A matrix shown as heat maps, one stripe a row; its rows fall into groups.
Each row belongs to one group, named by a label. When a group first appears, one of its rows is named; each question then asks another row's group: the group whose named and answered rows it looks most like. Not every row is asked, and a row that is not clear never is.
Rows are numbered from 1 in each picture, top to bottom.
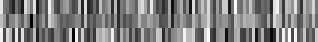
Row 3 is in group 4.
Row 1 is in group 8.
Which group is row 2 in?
8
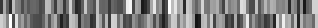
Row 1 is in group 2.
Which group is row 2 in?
4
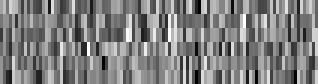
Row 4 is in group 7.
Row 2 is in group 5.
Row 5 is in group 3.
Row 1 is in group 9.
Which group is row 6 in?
3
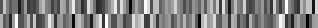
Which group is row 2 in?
3
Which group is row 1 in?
7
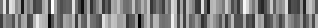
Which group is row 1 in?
9
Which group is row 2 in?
7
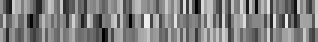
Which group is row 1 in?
3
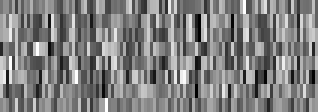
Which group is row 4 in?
7
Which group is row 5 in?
4
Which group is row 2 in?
9
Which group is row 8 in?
7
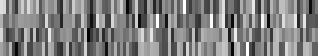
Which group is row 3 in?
8
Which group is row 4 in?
8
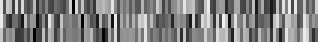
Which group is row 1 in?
4
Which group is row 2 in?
8
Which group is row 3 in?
8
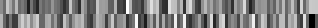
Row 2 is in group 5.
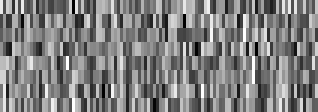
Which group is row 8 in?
9
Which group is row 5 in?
5
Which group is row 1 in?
4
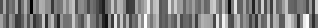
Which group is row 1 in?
7
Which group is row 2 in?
8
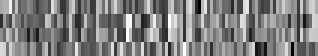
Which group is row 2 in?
2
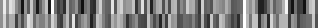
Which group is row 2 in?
5
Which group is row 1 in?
9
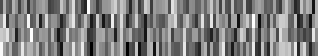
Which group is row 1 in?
7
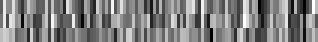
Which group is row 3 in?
9
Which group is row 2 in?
9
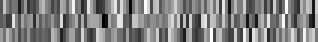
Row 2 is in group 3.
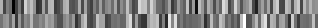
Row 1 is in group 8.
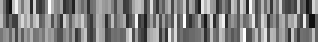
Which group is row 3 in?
5
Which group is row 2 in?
5
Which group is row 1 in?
3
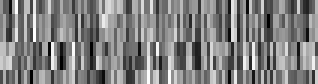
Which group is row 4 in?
9
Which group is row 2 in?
7
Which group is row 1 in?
3
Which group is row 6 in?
7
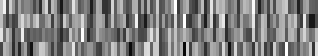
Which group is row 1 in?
9
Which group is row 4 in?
7
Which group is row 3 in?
4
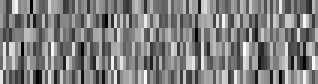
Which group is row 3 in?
3
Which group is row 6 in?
8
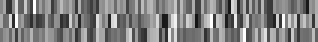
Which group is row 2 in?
4
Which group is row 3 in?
5
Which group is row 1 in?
7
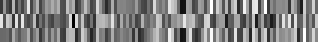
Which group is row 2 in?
4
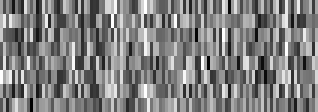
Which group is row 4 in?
7
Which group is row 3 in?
8
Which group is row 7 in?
8
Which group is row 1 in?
8
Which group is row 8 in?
7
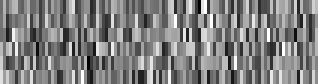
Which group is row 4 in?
4
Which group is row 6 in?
5
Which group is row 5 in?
8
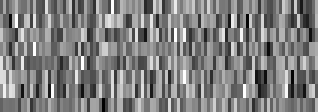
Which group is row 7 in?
9
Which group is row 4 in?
7
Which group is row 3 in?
5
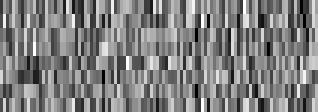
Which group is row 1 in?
2
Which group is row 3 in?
7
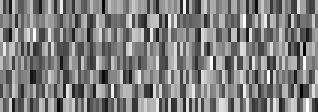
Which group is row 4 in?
9
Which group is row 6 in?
3
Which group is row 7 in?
2
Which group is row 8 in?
8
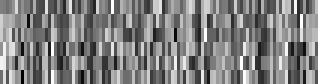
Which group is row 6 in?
9
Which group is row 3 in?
4
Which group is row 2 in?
9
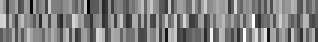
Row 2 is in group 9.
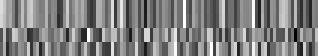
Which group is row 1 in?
5
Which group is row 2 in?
5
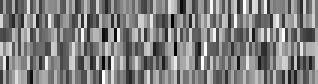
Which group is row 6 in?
7
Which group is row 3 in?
3
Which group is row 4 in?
4
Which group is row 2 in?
8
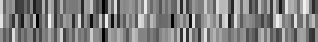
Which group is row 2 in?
8
